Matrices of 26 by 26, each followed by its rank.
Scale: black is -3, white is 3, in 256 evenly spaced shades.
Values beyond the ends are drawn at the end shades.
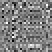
five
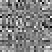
five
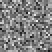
full rank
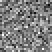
full rank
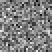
full rank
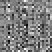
five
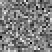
full rank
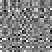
five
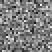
full rank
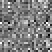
five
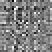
five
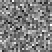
full rank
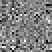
five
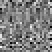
five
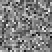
full rank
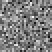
full rank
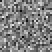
full rank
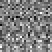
five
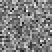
full rank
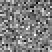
full rank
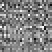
five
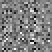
five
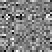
five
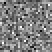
full rank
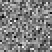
full rank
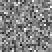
full rank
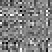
five
